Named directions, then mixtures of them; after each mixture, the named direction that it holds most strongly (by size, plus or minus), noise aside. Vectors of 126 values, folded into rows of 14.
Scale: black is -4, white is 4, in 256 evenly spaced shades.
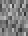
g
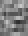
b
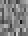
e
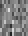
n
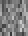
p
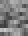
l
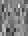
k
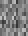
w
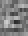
b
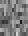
e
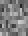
b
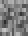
l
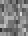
l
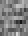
b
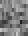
l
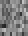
p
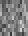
p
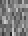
n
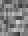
b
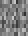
w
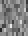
n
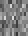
w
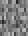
w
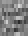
b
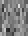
k
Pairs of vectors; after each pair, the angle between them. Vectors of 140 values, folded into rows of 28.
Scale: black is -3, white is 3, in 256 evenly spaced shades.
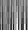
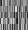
partly opposed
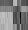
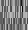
orthogonal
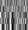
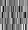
partly aligned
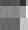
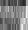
nearly parallel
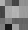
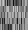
partly aligned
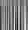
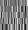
partly opposed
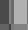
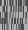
orthogonal
